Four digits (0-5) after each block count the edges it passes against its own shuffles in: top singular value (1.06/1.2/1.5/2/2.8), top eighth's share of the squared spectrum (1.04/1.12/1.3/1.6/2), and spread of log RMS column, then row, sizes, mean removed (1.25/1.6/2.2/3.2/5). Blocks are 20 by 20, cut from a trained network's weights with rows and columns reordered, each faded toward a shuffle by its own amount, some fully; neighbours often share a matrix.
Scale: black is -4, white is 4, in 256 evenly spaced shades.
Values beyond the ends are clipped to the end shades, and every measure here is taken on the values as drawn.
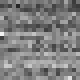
3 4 0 2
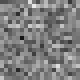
1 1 0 0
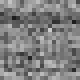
2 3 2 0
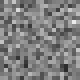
0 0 0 0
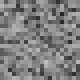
1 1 0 0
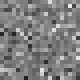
0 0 0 0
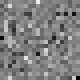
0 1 0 0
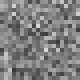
0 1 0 0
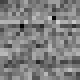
2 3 0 1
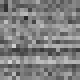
3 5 0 2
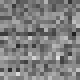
2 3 0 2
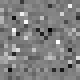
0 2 0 1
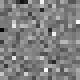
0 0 0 0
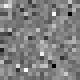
0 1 0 0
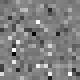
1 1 0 0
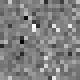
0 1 0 0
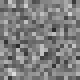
0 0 1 0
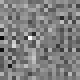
2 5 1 1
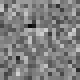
1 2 0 0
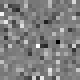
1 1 0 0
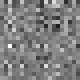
3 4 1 2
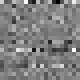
3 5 0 2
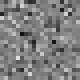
0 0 0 0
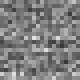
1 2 0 0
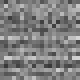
3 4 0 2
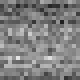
3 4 0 2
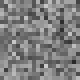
0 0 0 0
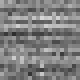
3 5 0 2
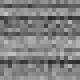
4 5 0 3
